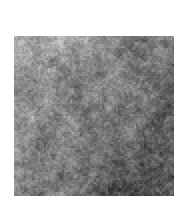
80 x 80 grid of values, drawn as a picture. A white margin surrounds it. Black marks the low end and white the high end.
Average level on the scale: 50%. Mirror symmetry: none. Slope: up to the top left. Stripes: none. Odd rows or columns: none. Ninth with the highest average: top left. Grain: blotchy. Histogram: bell-shaped.
